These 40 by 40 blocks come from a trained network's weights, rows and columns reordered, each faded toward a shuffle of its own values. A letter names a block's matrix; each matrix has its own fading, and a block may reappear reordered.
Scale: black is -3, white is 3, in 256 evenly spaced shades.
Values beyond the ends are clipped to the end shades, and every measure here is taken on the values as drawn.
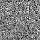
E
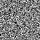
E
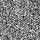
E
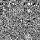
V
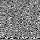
V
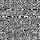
V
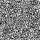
E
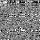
V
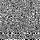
V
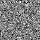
E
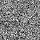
E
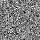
E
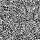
E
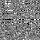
V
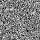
E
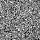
E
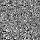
V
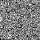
E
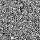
E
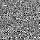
V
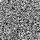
E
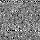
V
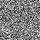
E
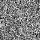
E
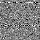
V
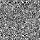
V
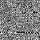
V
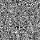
V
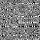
V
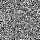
E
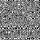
V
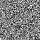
E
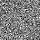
E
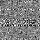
V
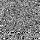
V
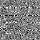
V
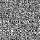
V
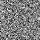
E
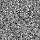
E
